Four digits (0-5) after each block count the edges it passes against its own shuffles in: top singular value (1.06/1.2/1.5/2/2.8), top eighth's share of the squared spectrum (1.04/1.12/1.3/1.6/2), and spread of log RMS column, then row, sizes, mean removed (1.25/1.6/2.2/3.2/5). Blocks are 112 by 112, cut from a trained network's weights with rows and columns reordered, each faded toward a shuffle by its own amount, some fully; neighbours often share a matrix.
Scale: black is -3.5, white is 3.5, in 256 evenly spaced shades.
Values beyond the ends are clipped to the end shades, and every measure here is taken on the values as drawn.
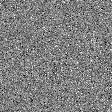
1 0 0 0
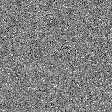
2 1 0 0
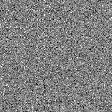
3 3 1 1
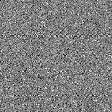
4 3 0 2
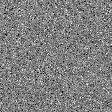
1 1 0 0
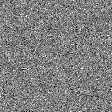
3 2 0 1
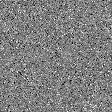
1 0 0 0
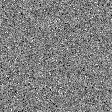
0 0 0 0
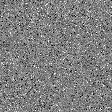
1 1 0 0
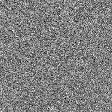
3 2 0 1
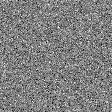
0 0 0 0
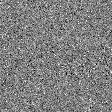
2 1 0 0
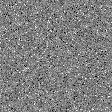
1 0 0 0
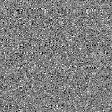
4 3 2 2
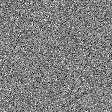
0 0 0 0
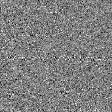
3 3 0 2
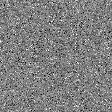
2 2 1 1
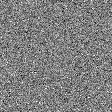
0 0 0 0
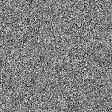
3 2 0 0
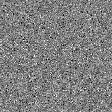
3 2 0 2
